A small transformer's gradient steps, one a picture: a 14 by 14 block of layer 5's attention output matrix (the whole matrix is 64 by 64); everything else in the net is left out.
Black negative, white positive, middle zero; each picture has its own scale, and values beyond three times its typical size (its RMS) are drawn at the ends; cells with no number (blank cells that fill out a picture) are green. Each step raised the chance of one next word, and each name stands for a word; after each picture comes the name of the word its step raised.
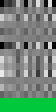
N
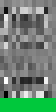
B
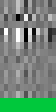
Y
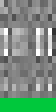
Y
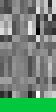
B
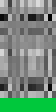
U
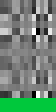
B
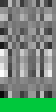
N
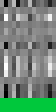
N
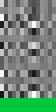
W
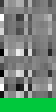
U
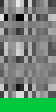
U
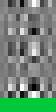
U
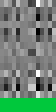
U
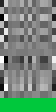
W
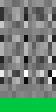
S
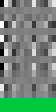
S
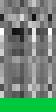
Y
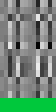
N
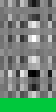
W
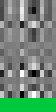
W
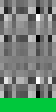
B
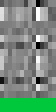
N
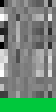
N
